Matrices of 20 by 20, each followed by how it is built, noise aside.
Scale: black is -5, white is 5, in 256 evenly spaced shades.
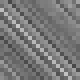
Toeplitz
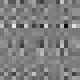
low rank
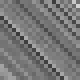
Toeplitz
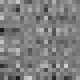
low rank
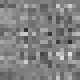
low rank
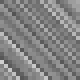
Toeplitz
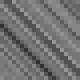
Toeplitz
